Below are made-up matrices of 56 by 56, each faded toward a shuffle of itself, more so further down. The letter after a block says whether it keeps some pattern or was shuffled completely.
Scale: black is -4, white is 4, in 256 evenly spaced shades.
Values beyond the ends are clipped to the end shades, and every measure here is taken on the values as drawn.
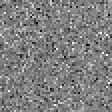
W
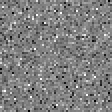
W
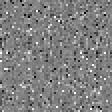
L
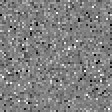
W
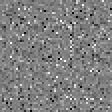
L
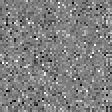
L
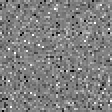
L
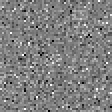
L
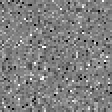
L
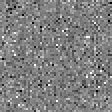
L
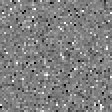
W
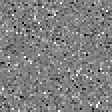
W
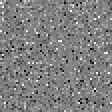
W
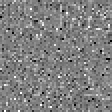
L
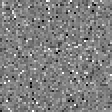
W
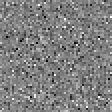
W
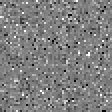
L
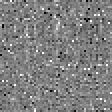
L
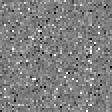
L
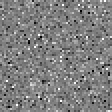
W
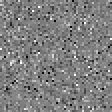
L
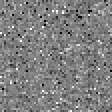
L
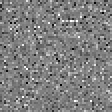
W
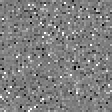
W
